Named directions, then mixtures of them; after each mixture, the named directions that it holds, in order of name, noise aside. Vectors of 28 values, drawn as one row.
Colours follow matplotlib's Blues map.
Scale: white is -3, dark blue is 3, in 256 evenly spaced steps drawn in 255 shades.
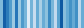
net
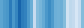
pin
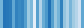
net, pin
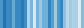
net, pin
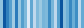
net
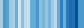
net, pin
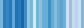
net, pin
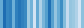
net, pin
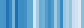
net, pin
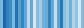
net, pin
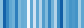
net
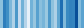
net, pin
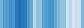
pin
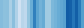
pin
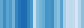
pin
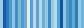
net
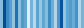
net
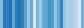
net, pin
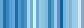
net, pin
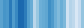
pin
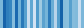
net, pin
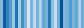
net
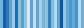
net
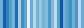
net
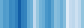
pin
